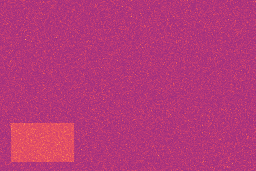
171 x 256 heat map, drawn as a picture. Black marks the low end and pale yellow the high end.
The ninth with the highest average is the bottom left. An odd patch, higher than its surroundings, sits in the bottom left. No regular stripes run through it. Neither half mirrors the other. The values are skewed, with a long tail toward high values. No row or column stands out.
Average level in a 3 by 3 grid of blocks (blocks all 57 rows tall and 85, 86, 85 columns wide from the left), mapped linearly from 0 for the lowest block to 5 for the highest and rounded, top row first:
000
000
500
